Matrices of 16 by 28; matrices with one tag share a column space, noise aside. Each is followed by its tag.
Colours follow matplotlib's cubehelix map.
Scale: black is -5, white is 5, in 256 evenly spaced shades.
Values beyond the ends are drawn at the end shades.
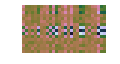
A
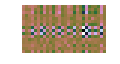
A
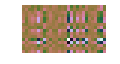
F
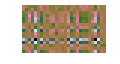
F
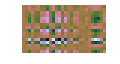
F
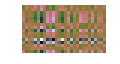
F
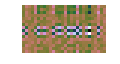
A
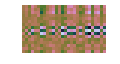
A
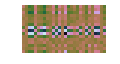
A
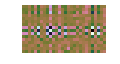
A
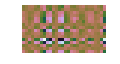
F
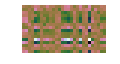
F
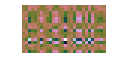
F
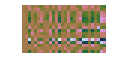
F
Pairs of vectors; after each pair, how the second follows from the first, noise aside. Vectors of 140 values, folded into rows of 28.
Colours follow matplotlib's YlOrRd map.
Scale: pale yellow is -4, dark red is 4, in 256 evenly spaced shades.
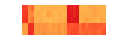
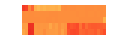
partly zeroed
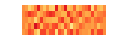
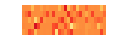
partly zeroed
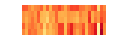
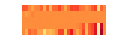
partly zeroed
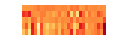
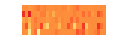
partly zeroed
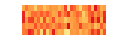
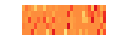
partly zeroed
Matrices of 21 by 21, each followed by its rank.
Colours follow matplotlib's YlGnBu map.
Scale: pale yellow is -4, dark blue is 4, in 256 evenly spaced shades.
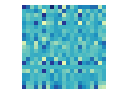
three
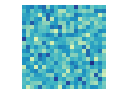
full rank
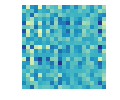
three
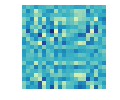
three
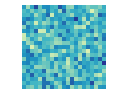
full rank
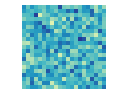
full rank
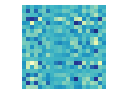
three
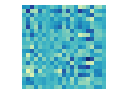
three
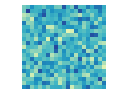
full rank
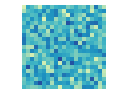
full rank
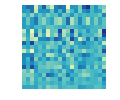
three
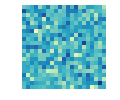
full rank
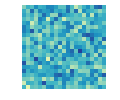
full rank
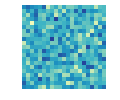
full rank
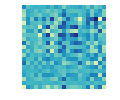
three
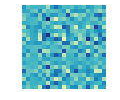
three
